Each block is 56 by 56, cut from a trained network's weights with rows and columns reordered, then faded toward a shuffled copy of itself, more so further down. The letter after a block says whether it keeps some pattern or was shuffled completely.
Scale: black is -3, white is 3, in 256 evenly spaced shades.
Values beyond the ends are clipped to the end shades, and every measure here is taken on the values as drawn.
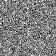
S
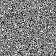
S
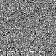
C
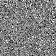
C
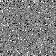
C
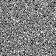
S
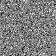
S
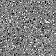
C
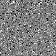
C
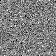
C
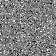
S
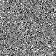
C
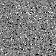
C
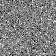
S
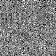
C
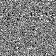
C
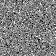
S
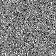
S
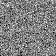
S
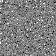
S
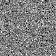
C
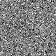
S
